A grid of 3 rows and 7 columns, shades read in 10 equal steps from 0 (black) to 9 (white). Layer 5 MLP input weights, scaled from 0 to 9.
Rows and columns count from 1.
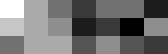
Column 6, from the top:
4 0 3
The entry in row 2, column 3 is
5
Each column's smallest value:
4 6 4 1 2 0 1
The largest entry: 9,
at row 1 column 1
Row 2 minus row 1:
-2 0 1 -1 -2 -4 4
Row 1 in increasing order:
1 2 4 4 4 6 9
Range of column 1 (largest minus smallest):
5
